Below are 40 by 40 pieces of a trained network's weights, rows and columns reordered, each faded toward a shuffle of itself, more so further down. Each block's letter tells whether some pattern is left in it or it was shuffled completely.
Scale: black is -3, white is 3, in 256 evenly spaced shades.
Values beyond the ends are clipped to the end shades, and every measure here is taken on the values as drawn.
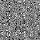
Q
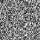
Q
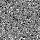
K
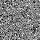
K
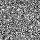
K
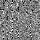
Q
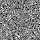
K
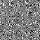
Q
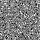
K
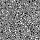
K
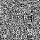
Q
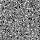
K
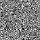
Q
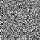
Q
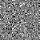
Q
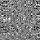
Q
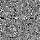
Q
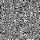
Q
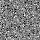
K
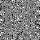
Q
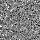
K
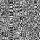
Q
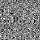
Q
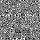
Q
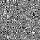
Q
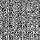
Q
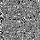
Q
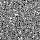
K
